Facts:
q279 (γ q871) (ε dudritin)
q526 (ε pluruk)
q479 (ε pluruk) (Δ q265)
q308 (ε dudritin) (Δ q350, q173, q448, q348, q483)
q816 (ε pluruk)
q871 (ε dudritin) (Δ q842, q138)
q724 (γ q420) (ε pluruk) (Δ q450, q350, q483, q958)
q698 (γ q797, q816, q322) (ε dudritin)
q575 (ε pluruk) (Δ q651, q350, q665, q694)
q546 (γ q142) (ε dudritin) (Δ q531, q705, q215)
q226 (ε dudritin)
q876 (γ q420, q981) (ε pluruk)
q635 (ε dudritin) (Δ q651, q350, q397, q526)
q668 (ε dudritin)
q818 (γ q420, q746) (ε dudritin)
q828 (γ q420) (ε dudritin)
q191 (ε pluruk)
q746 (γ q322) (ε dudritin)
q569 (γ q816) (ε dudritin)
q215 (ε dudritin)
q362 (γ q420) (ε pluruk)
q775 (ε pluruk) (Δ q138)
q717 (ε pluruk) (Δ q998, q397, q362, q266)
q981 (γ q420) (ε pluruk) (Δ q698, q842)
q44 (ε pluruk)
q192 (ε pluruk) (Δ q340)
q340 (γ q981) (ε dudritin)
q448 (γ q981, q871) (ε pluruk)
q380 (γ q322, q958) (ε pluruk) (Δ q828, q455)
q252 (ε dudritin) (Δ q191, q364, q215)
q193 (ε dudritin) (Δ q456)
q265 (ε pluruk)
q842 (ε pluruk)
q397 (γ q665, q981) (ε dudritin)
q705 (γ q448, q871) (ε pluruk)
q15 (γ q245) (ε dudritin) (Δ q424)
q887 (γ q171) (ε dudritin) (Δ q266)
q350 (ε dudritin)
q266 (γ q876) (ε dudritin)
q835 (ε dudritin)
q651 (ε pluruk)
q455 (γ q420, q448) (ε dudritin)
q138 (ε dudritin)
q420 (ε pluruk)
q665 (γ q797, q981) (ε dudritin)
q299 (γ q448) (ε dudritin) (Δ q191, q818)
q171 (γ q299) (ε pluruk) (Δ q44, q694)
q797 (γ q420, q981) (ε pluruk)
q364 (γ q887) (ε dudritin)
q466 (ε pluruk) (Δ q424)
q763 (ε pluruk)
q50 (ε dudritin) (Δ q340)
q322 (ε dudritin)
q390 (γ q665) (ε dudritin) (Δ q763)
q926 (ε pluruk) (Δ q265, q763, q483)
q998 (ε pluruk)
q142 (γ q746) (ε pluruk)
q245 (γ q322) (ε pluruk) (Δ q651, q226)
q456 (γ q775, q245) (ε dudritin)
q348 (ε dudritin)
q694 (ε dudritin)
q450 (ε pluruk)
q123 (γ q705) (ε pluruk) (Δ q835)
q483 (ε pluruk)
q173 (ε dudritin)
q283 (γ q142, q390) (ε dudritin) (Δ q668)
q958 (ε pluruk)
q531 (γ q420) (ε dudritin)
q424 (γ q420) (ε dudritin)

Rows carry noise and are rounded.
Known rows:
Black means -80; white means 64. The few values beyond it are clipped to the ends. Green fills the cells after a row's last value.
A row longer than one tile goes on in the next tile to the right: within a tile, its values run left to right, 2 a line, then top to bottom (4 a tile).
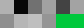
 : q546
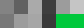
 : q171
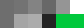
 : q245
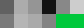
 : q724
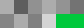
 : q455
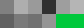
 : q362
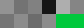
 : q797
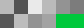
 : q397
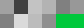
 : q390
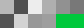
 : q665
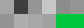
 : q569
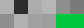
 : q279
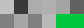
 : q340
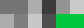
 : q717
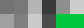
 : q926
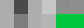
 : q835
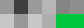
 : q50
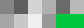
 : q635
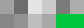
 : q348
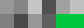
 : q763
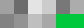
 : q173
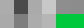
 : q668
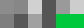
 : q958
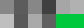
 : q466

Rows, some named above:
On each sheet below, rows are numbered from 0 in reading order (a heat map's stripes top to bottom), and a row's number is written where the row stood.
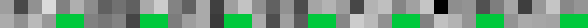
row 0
q322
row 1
q142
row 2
q171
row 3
q816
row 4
q887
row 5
q299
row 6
q569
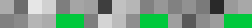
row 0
q694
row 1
q390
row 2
q420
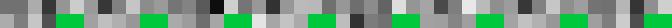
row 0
q717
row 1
q15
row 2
q981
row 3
q871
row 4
q842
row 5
q698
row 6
q15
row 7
q926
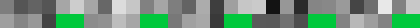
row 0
q380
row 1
q226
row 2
q171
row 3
q705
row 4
q746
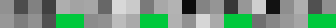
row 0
q123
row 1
q226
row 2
q252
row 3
q364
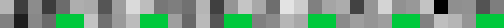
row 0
q191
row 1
q138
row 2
q479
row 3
q694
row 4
q456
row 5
q299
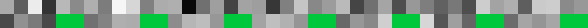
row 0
q448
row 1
q350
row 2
q546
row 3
q15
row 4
q818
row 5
q775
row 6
q266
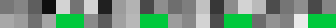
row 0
q981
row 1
q215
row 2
q575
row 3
q531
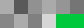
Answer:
q455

